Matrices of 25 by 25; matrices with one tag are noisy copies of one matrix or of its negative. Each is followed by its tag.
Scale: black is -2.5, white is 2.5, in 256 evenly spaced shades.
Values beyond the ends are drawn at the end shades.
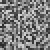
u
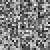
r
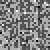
r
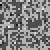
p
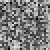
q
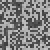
p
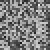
q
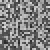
r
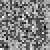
q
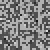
r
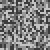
u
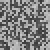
q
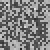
q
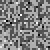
r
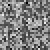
p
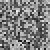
q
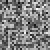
p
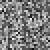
p
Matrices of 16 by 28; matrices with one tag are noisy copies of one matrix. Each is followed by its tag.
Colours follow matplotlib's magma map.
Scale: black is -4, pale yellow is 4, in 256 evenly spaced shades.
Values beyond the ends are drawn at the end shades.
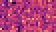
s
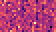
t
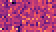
s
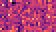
s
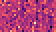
t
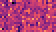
s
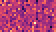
t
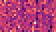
t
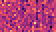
t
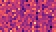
t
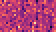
t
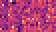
s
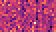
t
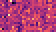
s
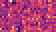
s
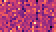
t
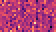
t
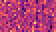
t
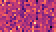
t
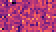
s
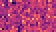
s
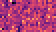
s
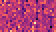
t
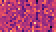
t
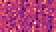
t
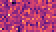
s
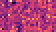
s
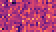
s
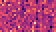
t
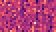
t
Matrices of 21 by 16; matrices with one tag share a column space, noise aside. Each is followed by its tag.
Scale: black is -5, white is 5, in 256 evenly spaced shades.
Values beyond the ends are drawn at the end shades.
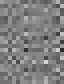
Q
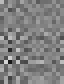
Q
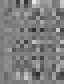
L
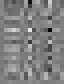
L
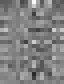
L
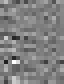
Q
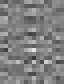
Q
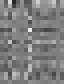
L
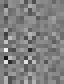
Q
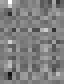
L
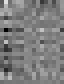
L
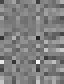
Q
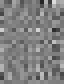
L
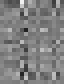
L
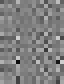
Q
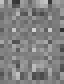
L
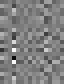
Q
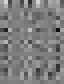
L
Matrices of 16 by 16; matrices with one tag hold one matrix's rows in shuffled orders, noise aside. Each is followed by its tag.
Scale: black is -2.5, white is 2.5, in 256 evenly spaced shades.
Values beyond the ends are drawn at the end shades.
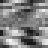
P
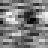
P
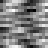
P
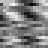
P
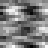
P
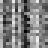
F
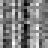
F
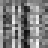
F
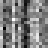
F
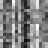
F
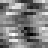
P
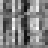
F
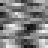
P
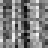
F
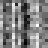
F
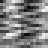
P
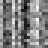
F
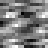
P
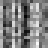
F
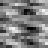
P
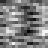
P
